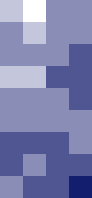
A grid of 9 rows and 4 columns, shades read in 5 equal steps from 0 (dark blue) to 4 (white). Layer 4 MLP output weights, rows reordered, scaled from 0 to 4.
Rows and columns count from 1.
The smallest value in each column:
1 1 1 0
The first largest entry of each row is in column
2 2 1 1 1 1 4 2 1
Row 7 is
1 1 1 2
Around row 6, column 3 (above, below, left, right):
2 1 2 2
